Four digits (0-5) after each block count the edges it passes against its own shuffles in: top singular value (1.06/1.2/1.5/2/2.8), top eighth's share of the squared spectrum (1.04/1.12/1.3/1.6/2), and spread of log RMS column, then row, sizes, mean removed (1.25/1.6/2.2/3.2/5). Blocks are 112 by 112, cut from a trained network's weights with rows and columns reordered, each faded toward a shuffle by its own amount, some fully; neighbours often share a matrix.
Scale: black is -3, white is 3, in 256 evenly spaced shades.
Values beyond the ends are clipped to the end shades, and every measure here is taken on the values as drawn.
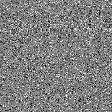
3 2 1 1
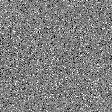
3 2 0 2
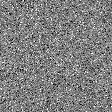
0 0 0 0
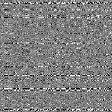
5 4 1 4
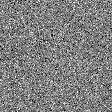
0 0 0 0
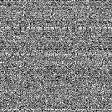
4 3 0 2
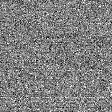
3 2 0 1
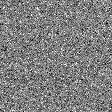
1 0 0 0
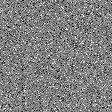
0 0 0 0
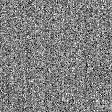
2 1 0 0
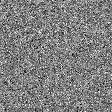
0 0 0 0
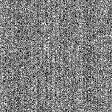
3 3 1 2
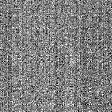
4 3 1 2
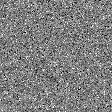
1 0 0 0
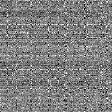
4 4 3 3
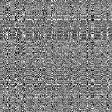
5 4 3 3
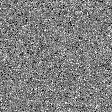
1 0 0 0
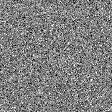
2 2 0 0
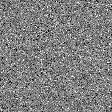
1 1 0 0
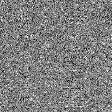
3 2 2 1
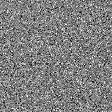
3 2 1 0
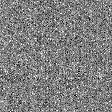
1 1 0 1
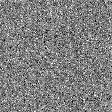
1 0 0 0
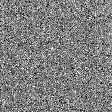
1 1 0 1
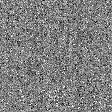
1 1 0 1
